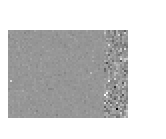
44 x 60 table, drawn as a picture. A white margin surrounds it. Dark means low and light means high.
The left part is calmer, up to a seam about 80% of the way across. A few values lie far out on both sides of the bulk. There are no regular stripes. The texture is fine-grained noise. No overall slope runs across the table.
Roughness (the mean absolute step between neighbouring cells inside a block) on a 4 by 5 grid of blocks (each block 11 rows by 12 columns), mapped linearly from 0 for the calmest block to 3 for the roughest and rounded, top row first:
0 0 0 0 2
0 0 0 0 2
0 0 0 0 2
0 0 0 0 3
